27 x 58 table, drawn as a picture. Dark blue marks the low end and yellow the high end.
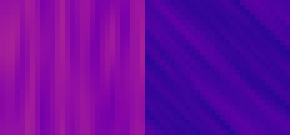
The table splits into one row of 2 panels. Panel 1,1: low, streaked downward, faint in contrast. Panel 1,2: very low, slanting down to the right, faint in contrast.
